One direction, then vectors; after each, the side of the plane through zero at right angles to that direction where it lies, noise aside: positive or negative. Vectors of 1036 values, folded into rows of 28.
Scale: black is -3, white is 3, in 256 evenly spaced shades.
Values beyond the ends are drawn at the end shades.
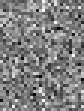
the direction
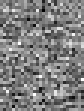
negative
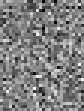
negative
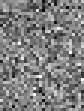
negative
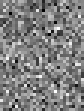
negative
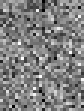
negative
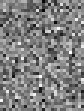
negative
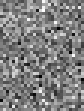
positive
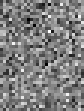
negative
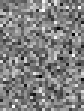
positive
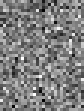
negative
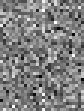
positive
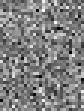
positive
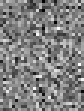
negative
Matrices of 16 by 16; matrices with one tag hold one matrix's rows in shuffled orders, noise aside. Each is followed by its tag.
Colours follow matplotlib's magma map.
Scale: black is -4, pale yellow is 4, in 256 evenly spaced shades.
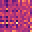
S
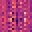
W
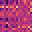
S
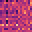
S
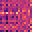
S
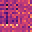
S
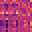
S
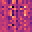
W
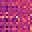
S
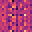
W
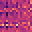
S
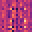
W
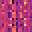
W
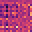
S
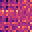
S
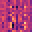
W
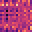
S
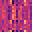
W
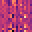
W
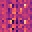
W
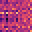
S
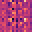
W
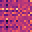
S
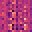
W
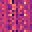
W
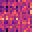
S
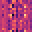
W
